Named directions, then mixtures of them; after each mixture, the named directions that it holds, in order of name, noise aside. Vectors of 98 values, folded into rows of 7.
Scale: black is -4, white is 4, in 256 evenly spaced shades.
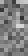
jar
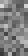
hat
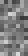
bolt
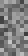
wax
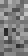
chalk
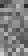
hat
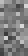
chalk, hat, jar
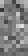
hat, jar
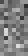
chalk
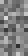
bolt, chalk, wax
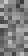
hat, wax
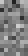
bolt, hat, jar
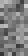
chalk, hat, wax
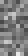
bolt, wax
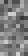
bolt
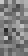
chalk, jar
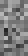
chalk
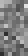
chalk, hat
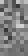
chalk, jar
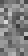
jar, wax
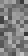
wax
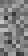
bolt, wax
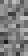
bolt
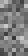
hat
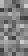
bolt, hat, jar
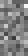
bolt, chalk, hat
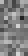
bolt, jar, wax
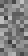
wax
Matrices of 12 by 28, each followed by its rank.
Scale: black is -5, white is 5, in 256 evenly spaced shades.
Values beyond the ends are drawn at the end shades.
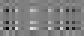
one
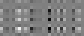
one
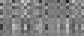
two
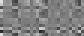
two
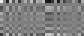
one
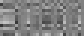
two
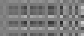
one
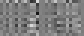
two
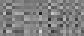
two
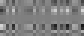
one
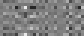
two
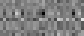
two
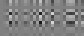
one
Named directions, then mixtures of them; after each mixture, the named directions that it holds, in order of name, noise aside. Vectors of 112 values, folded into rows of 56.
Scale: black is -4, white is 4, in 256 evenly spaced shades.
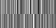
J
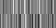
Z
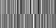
J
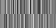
J, Z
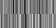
Z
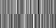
J, Z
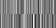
J, Z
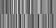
J, Z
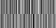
J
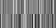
J, Z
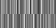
J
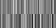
J, Z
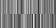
J, Z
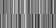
Z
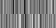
Z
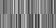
Z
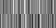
Z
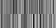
J, Z
